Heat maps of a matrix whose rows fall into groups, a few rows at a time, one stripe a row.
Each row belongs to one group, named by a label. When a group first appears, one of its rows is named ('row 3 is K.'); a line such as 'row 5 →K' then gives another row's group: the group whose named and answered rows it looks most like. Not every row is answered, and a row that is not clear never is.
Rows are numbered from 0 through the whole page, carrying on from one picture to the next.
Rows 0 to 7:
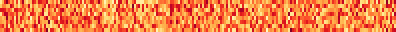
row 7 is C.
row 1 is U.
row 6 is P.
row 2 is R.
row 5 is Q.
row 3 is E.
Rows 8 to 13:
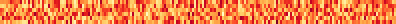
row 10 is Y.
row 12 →R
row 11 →P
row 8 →U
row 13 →U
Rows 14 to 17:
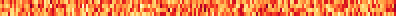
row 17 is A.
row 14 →Y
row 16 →C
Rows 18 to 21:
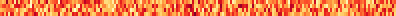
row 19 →R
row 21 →P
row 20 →U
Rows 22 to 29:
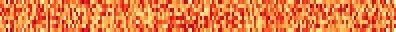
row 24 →R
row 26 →U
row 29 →Q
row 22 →Q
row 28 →U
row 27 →E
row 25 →A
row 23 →Y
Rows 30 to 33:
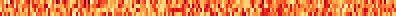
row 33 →A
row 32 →U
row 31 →P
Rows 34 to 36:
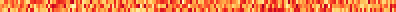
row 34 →E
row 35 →C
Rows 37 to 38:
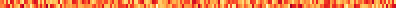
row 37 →P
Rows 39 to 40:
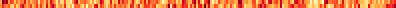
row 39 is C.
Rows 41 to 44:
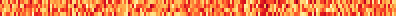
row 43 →Q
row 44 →A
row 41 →A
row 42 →P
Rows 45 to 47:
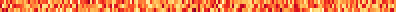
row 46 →A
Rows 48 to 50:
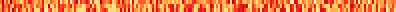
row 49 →R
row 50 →R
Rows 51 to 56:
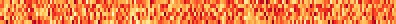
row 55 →Y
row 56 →E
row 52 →Y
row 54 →U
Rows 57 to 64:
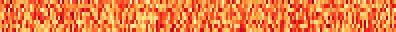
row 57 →Y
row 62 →R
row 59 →Q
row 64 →R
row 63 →A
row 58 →C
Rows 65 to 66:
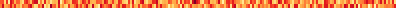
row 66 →Y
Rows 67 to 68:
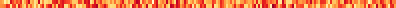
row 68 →R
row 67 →Q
